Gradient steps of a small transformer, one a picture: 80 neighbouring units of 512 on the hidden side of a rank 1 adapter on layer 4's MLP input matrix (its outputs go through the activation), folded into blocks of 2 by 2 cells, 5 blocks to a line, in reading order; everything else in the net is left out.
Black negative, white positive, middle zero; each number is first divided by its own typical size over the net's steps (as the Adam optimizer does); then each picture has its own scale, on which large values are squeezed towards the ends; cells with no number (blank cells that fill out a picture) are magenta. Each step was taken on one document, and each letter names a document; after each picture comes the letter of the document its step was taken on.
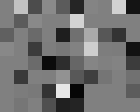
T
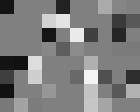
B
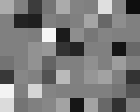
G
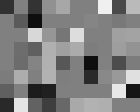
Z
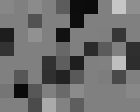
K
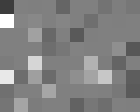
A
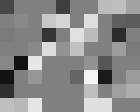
B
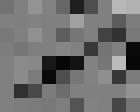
K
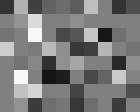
T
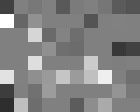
A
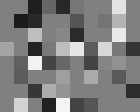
Z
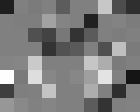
A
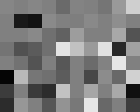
Z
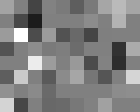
G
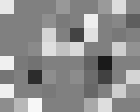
B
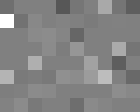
A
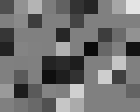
K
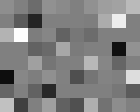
G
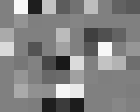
T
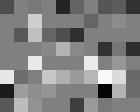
A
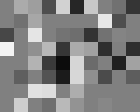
T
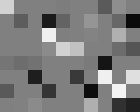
B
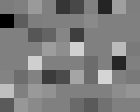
A
